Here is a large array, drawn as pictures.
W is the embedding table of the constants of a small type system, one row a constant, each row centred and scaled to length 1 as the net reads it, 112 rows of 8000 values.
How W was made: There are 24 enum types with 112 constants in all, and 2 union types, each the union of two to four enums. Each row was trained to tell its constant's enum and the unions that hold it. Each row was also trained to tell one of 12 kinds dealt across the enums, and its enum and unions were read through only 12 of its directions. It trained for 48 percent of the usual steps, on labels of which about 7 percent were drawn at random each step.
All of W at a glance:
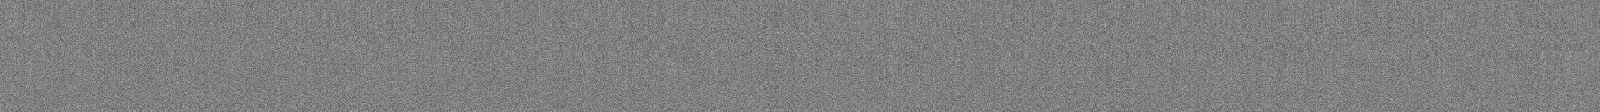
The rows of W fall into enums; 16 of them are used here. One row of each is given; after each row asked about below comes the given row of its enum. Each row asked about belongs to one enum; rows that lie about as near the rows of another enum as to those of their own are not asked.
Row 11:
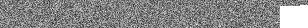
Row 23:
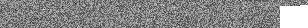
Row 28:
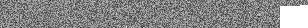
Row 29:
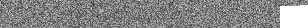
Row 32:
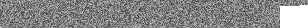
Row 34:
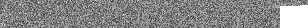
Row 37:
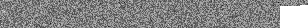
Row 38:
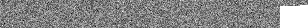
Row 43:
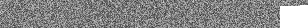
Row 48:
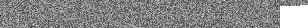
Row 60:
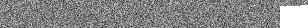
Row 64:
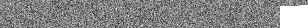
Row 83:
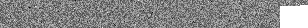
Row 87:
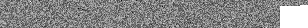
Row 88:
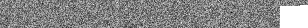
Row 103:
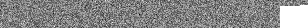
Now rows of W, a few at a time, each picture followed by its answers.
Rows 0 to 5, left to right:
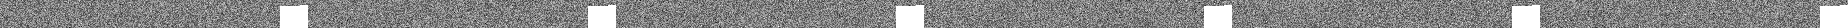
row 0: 37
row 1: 28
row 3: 48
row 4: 28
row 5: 23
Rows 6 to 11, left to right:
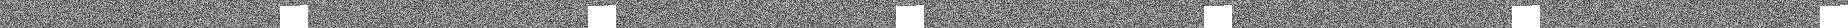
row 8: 37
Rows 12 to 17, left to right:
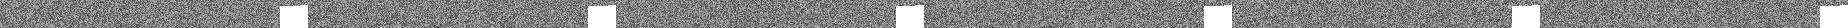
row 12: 23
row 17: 83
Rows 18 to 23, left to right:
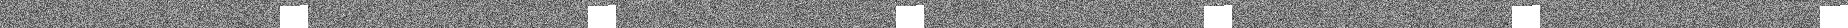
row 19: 87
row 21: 34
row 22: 23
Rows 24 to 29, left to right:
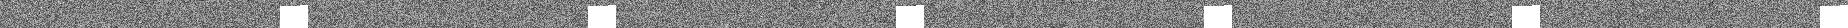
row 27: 23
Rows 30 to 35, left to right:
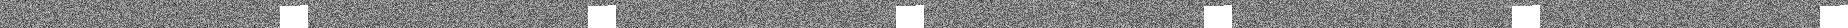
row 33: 64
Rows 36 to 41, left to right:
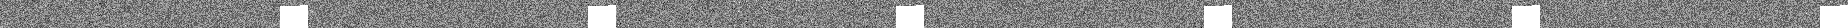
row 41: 28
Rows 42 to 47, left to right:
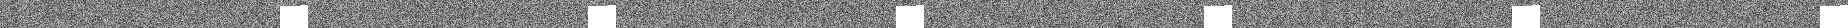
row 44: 11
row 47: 11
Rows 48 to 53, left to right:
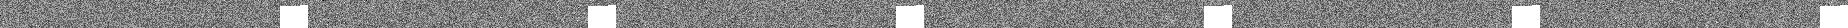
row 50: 34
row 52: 43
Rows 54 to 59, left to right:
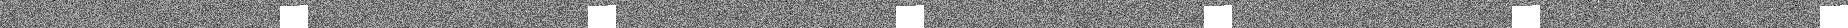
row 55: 37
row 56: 29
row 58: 38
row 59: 87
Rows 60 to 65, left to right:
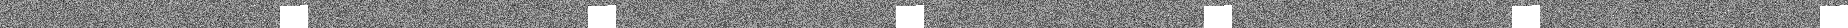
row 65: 87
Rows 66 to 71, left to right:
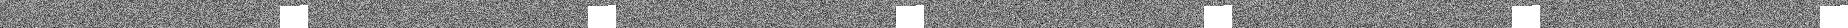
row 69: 64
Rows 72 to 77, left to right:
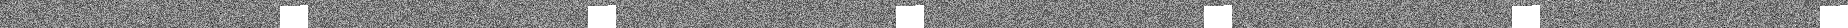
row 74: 34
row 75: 28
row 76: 87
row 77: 64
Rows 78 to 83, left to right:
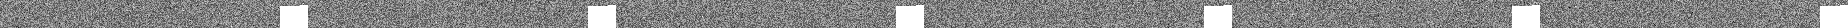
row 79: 64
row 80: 23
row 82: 38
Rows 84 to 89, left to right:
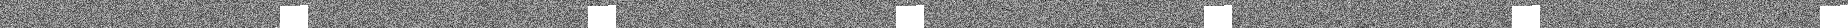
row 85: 34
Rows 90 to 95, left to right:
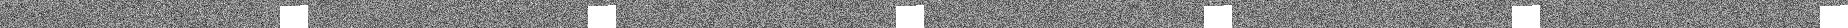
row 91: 11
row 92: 87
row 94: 60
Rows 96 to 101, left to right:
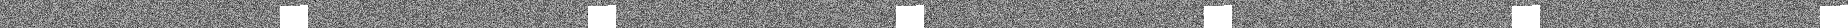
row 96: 11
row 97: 64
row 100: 29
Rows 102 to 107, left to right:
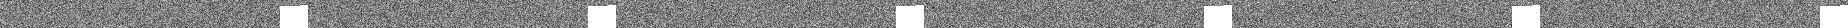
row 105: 34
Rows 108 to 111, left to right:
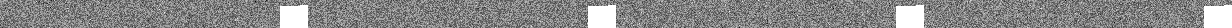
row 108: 37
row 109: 48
